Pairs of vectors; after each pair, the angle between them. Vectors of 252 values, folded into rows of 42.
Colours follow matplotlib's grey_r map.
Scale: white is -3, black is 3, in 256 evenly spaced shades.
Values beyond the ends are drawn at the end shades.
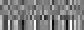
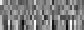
nearly parallel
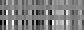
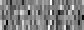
partly opposed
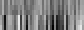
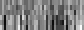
nearly parallel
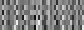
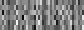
nearly parallel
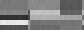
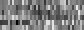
partly opposed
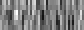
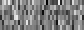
partly aligned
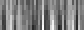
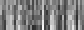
nearly parallel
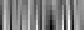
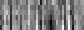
nearly parallel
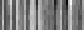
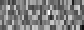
orthogonal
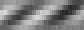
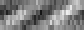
nearly opposite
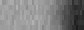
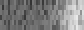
nearly opposite
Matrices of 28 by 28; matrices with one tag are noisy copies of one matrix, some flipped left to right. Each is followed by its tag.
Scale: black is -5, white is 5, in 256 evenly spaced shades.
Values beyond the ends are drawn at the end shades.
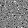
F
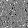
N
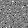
F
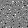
F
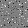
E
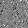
N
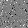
N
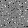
E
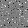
E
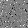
N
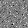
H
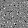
H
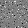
F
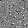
H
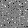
E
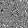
N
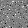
F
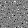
F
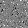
N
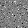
F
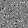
H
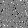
N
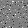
F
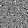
F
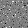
F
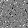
N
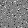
F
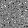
E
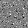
H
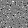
F
